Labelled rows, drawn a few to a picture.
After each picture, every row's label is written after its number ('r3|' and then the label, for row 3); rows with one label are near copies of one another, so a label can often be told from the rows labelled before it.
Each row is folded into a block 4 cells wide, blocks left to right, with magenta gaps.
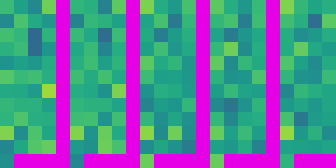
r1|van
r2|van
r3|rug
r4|rug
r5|rug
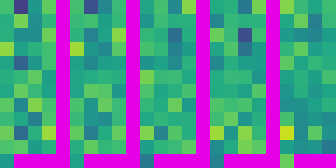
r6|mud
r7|mud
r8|van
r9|van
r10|rug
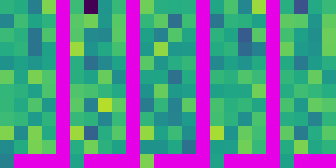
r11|van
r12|mud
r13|rug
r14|van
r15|mud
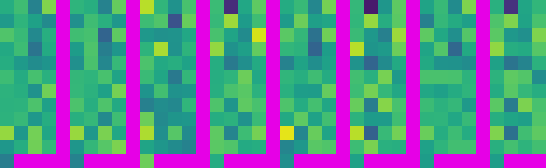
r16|van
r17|van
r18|rug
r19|mud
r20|van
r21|mud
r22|van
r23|mud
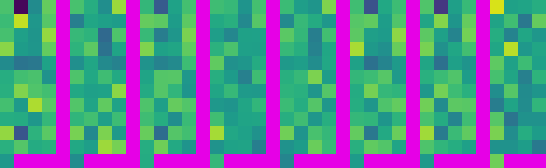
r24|mud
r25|van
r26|mud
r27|rug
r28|van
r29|mud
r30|mud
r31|rug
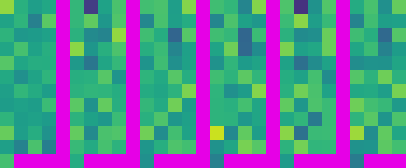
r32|rug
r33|mud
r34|van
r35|van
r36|mud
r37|van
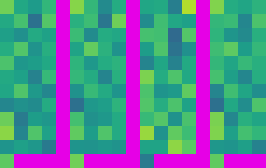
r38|rug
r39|rug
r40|van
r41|rug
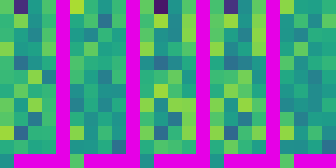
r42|mud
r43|rug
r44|mud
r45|mud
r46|rug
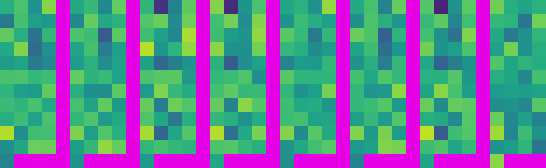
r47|van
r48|van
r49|mud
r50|mud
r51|van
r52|van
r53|mud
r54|rug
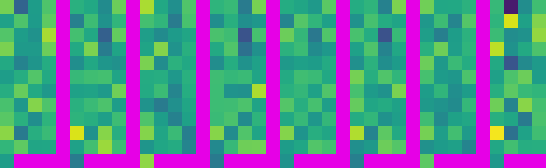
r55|mud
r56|van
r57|rug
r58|van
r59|van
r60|van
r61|rug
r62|mud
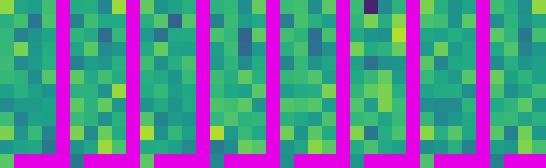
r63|rug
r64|van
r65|rug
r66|van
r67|van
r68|mud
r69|rug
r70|van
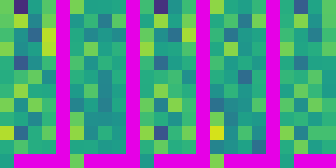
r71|mud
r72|rug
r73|mud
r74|rug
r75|mud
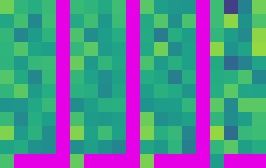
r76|rug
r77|rug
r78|rug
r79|mud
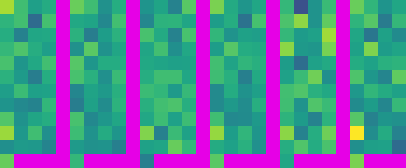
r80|rug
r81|rug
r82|van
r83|rug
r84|mud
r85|rug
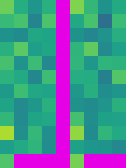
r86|rug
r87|rug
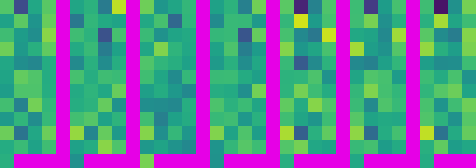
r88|mud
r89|van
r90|rug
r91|van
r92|mud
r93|mud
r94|mud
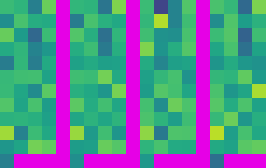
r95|van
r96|van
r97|mud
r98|van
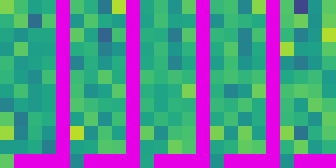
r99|rug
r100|van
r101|van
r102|van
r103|mud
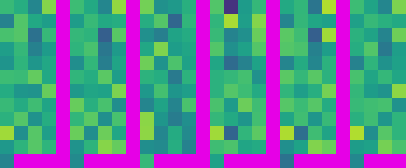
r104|van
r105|van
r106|rug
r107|mud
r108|van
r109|van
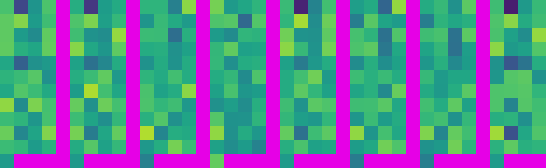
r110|mud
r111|mud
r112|van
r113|rug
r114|mud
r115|van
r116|van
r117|mud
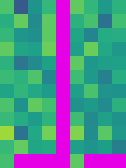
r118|mud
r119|rug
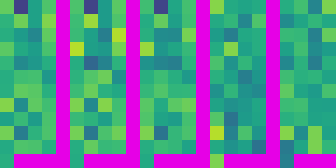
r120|mud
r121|mud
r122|mud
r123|rug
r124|van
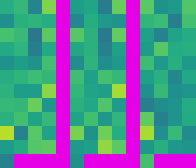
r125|van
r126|van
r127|rug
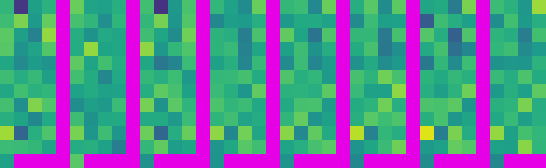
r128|mud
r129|rug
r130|mud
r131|van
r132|van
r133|van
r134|van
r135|van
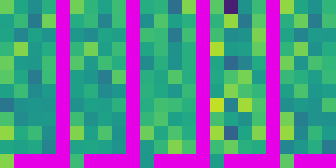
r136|rug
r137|rug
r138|van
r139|mud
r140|rug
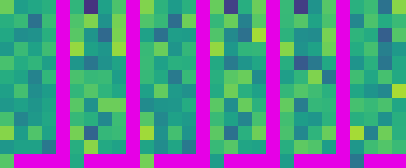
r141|rug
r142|mud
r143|rug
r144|mud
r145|mud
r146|van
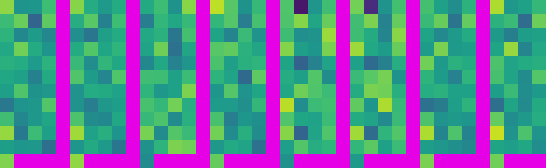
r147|rug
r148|rug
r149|van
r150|rug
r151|mud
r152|mud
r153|rug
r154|rug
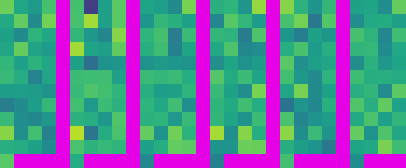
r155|rug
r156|mud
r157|van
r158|van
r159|rug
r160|van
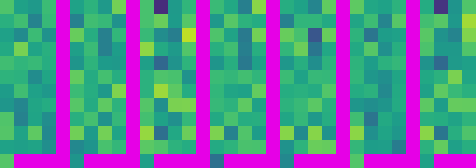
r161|rug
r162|van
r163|mud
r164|van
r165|van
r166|rug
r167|mud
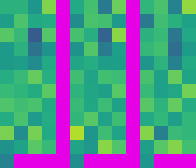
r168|van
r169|van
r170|van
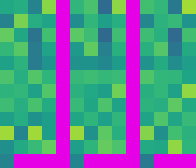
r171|van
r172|van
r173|van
